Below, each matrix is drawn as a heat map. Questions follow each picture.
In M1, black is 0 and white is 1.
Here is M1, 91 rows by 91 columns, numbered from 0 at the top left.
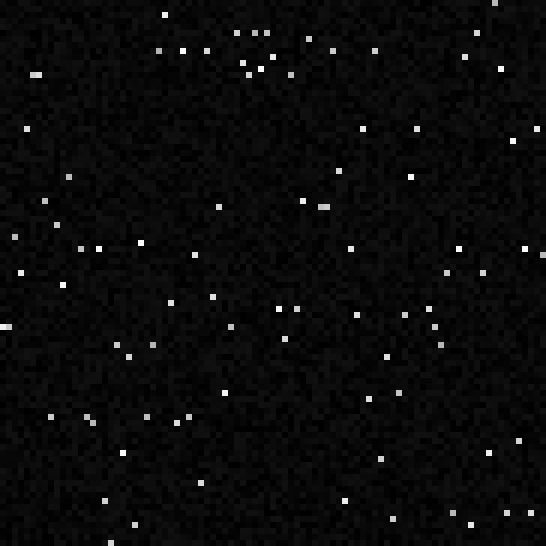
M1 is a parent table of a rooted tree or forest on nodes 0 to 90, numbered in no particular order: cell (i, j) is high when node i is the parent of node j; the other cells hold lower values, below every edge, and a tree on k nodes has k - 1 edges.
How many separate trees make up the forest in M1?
3
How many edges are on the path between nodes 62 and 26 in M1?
2
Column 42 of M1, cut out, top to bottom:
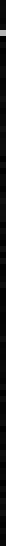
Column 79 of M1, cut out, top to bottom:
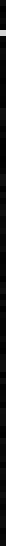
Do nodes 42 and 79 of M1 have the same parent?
yes
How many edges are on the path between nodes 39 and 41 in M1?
3
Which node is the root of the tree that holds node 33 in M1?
70
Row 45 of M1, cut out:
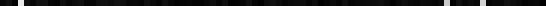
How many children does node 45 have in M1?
3
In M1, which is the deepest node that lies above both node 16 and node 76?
41
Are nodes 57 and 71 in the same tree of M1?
no
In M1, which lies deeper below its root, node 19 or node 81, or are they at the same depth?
node 81
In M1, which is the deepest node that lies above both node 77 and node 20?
9
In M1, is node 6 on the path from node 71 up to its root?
yes
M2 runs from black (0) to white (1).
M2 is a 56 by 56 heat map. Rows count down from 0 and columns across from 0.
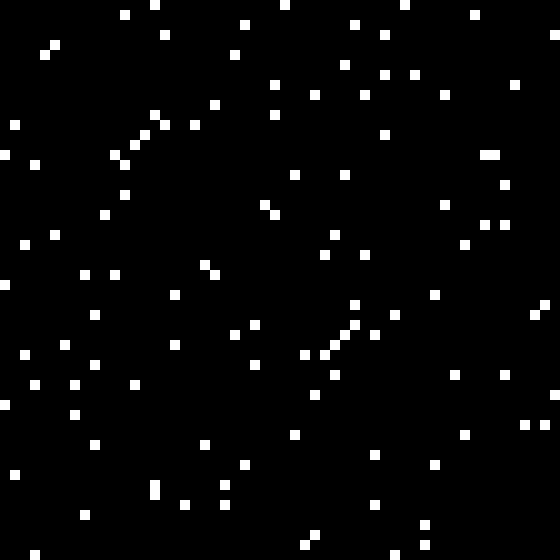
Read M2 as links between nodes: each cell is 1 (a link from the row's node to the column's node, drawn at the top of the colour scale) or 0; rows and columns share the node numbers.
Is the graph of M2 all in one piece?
yes
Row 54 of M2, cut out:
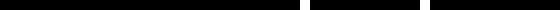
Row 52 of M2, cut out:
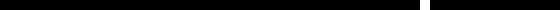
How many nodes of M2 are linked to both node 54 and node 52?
1
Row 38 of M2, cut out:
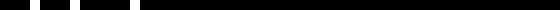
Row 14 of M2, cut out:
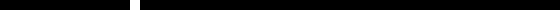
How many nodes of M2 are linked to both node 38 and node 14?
1
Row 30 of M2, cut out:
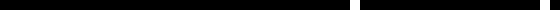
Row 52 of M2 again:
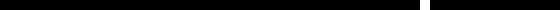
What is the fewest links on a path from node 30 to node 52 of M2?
3
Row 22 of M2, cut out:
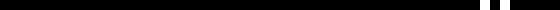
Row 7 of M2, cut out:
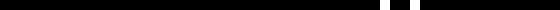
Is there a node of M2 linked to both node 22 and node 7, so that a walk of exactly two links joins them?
no
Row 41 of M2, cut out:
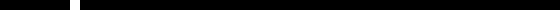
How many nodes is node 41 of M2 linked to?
1
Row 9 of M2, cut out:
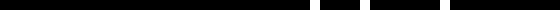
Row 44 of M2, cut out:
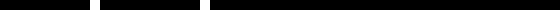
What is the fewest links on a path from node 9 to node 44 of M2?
1
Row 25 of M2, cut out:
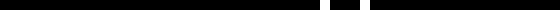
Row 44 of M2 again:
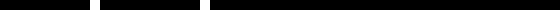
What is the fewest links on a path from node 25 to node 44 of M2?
3
